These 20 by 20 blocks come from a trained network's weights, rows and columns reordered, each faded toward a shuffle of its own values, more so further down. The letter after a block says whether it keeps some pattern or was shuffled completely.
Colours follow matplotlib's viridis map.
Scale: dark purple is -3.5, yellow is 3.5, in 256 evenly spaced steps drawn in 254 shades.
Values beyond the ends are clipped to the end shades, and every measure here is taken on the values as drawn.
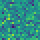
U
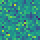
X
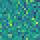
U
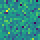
X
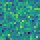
X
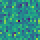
U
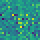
U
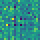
U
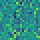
U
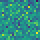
U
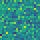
X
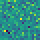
X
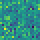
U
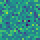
X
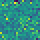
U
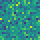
X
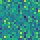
U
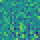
U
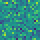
X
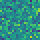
U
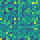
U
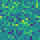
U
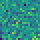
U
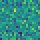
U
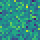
X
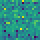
U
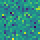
X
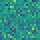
X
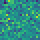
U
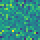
X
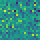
X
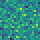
X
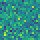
X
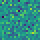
X
